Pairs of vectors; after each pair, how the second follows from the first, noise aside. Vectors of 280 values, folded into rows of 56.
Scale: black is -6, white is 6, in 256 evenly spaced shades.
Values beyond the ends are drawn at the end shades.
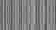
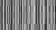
scaled up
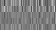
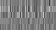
wrapped around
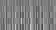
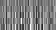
scaled up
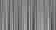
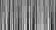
scaled up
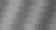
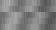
wrapped around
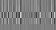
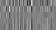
wrapped around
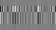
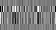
scaled up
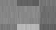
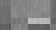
wrapped around
